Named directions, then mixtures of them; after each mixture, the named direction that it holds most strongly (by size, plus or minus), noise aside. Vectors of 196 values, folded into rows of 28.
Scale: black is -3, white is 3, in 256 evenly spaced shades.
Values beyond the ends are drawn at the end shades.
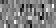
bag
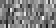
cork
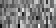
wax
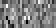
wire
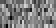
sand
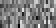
wax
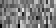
wax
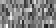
sand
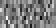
wire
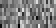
wax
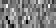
wire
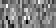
wire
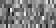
cork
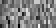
wax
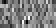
wire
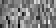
wax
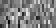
wax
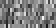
cork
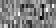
bag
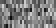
sand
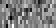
sand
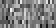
cork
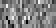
wire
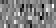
bag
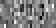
bag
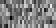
sand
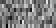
sand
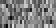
sand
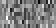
cork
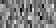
bag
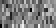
sand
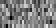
sand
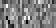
wire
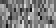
sand
